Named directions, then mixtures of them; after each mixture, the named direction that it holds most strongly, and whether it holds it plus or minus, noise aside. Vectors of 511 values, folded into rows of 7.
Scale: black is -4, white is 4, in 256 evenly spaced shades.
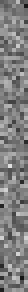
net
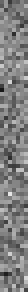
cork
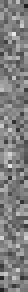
net, plus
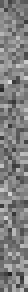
cork, plus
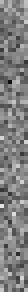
net, minus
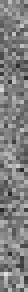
cork, minus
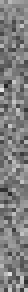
cork, minus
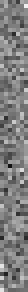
net, minus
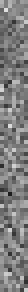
cork, minus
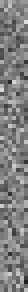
cork, minus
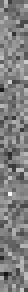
cork, plus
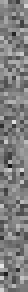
net, minus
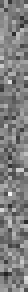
cork, plus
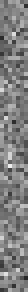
cork, minus
